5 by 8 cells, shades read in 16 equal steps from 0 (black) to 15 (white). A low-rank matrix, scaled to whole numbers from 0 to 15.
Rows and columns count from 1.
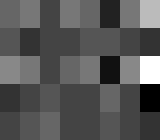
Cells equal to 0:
1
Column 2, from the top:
7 3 7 4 5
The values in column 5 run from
4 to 7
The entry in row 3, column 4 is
6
